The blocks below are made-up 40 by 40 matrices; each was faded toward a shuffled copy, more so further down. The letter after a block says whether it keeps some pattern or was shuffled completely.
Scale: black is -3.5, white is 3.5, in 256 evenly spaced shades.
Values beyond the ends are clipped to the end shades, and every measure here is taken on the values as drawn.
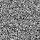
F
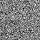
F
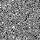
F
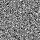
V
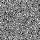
V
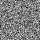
V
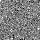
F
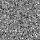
F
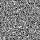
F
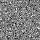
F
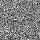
F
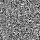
V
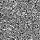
F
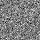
V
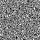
V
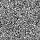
V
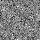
V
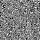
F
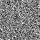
V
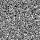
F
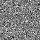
V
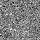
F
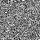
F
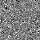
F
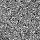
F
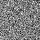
V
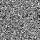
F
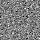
F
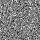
V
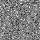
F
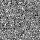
V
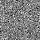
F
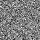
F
